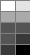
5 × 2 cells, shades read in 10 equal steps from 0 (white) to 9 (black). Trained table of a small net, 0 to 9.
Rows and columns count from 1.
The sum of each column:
22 26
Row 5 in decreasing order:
9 7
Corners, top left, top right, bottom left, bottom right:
0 1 7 9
